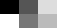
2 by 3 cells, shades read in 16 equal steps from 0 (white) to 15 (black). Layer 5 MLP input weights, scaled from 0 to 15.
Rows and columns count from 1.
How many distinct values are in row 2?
3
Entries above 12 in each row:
1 0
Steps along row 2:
up down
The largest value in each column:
15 10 4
